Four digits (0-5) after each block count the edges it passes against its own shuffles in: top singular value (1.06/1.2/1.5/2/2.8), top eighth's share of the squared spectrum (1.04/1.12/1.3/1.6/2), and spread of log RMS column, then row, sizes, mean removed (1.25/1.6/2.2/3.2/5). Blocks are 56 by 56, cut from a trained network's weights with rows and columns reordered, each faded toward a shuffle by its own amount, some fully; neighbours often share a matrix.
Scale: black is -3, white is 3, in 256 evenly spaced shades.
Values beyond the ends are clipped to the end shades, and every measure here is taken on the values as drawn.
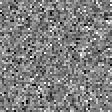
0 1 0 0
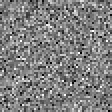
0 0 0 0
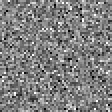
0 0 0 0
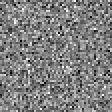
2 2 0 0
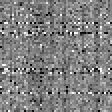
3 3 0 3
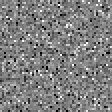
0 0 0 0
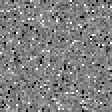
0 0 0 0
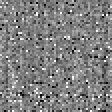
2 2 0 2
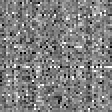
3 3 0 2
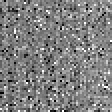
2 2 0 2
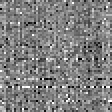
3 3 0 3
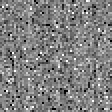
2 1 0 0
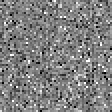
1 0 0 0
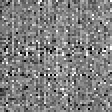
3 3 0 2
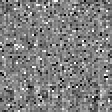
2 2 0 1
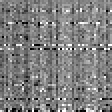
4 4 0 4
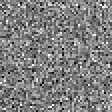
2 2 1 1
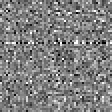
3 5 2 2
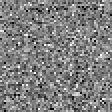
2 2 0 1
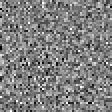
3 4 2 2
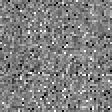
1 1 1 1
